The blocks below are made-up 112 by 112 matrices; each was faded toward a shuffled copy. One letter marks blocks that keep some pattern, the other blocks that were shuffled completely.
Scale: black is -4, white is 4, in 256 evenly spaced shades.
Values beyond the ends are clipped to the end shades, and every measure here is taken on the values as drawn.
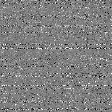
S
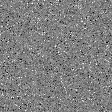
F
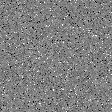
F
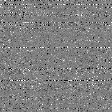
S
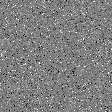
F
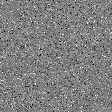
F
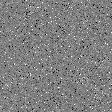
F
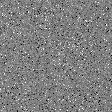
F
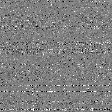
S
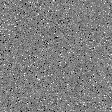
F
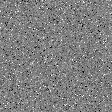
F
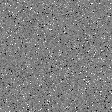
F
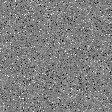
F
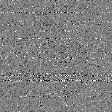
S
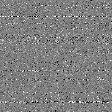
S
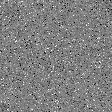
F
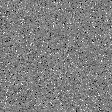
F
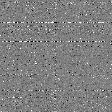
S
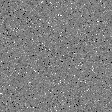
F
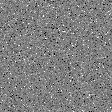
F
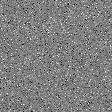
F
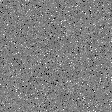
F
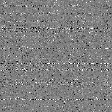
S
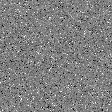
F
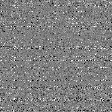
S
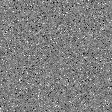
F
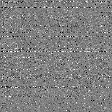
S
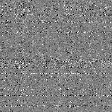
S
